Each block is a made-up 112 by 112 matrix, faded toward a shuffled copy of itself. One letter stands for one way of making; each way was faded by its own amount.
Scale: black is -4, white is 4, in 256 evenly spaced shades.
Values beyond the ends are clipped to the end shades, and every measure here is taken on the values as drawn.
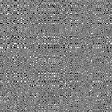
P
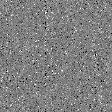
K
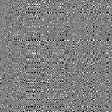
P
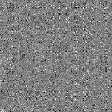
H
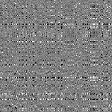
P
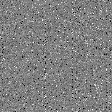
K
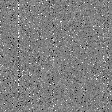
K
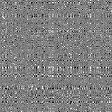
P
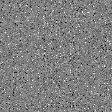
K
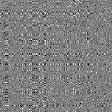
P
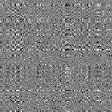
P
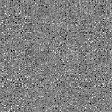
H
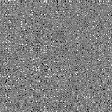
H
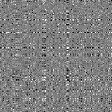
P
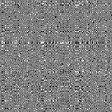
P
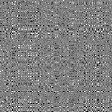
P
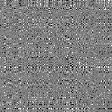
P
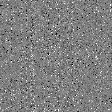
K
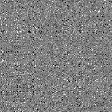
H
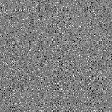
H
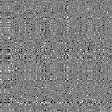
P
